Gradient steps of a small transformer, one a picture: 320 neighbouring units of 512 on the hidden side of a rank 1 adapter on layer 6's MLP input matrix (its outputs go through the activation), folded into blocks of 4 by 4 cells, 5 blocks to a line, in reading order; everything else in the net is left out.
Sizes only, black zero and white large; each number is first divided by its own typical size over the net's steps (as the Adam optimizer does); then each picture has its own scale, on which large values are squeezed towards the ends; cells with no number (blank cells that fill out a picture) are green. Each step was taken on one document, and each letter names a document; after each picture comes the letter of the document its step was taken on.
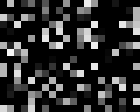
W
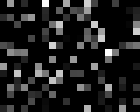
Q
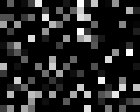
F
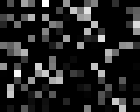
Q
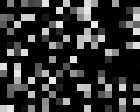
W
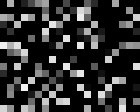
W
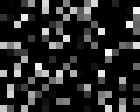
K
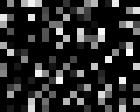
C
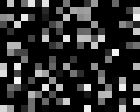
W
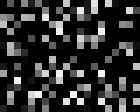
C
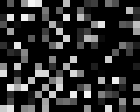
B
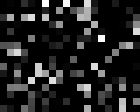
Q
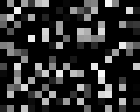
C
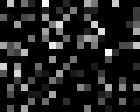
Q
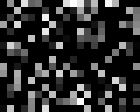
C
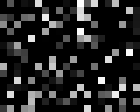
F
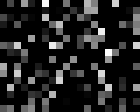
Q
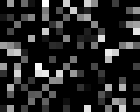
K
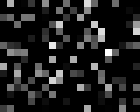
Q
